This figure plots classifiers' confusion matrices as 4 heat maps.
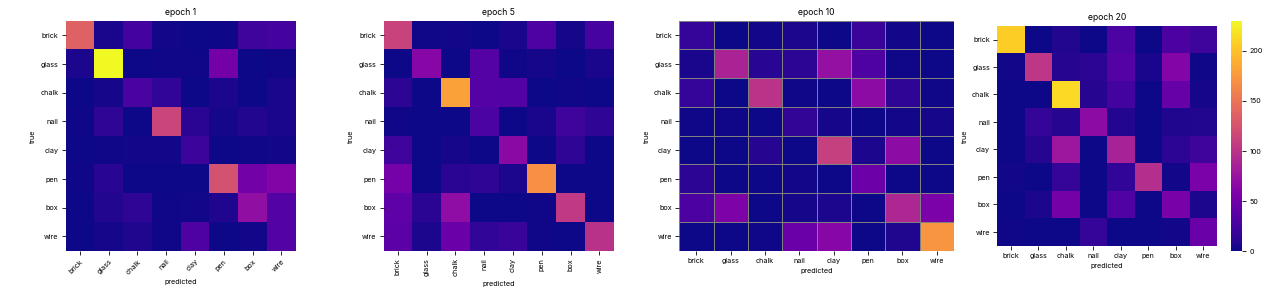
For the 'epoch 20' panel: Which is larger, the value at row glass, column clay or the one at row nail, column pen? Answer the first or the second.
the first
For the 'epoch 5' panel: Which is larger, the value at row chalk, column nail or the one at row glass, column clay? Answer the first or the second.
the first
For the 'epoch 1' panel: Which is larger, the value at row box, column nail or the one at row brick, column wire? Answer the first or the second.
the second
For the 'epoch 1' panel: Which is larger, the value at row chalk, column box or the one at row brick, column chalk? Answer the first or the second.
the second
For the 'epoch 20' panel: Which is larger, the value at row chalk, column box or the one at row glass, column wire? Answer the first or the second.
the first
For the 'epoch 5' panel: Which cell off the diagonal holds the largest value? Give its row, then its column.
box, chalk
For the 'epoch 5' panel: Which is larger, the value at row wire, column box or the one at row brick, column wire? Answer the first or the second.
the second
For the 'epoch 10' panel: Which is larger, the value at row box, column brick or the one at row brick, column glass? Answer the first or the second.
the first
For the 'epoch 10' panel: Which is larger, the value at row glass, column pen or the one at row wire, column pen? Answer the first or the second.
the first
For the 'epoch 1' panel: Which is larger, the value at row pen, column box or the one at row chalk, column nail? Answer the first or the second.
the first
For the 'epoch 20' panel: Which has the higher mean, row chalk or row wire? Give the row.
chalk
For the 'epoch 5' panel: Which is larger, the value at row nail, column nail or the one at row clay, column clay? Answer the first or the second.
the second
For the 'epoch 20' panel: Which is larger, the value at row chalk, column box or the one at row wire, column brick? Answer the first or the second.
the first
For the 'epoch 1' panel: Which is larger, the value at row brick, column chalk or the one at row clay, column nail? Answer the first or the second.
the first
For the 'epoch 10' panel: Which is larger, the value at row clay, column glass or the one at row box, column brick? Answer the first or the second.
the second
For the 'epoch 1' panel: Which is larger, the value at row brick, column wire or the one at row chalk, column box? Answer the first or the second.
the first
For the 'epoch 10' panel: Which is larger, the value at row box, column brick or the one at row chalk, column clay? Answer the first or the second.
the first
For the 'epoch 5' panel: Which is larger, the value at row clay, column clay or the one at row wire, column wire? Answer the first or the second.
the second
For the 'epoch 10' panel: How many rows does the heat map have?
8
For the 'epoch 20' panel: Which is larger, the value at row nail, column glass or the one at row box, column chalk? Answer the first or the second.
the second
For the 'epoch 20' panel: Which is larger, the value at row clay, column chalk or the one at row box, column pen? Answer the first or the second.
the first
